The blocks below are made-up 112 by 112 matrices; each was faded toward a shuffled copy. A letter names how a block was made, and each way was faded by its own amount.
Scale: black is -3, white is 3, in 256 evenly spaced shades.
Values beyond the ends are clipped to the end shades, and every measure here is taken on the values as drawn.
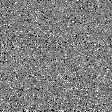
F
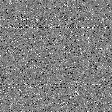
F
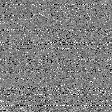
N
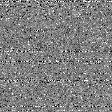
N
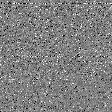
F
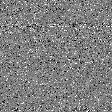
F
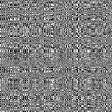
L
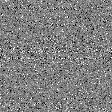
F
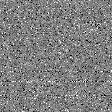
F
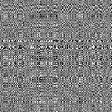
L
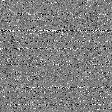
N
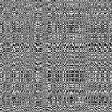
L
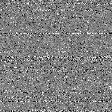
N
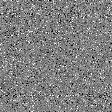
F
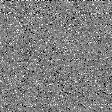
F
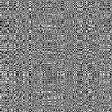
L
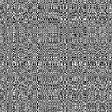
L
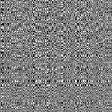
L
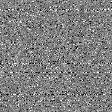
N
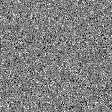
F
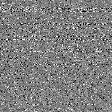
N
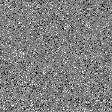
F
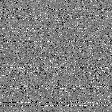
N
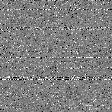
N
